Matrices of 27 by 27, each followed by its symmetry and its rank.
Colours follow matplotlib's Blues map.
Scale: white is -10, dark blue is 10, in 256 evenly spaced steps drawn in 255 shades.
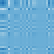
symmetric, rank one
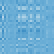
neither, rank two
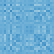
symmetric, rank three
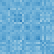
symmetric, rank three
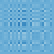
symmetric, rank one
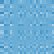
neither, rank two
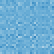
neither, rank three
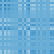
symmetric, rank one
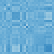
symmetric, rank three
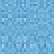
neither, rank three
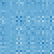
symmetric, rank three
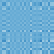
symmetric, rank one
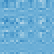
neither, rank two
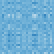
neither, rank three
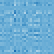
neither, rank three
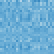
neither, rank three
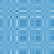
symmetric, rank one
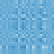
neither, rank two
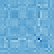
symmetric, rank three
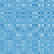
neither, rank two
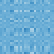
neither, rank two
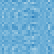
neither, rank three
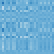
neither, rank two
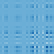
symmetric, rank one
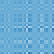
symmetric, rank one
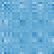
symmetric, rank three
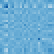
symmetric, rank three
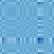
symmetric, rank one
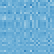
neither, rank three
